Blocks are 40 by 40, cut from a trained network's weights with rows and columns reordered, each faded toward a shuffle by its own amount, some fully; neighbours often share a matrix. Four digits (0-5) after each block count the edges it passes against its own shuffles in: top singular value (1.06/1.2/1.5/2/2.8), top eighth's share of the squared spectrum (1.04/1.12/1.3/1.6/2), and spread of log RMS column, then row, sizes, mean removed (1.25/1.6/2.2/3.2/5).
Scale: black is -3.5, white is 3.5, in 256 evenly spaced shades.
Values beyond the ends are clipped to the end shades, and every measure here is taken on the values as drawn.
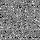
1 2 0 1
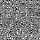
2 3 2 0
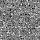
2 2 1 0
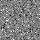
0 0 0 0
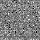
2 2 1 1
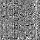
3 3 1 2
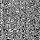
2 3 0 2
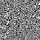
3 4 2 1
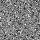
0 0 0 0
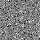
0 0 0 0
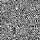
2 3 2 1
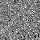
0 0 0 0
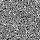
0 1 0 0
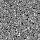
0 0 0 0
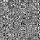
3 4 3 2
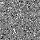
1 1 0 0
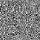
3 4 2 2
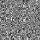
3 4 2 1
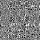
3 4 2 2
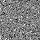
0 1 0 0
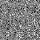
2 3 2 1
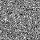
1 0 0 0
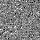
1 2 1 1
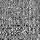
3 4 0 3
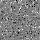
0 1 0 0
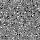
1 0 0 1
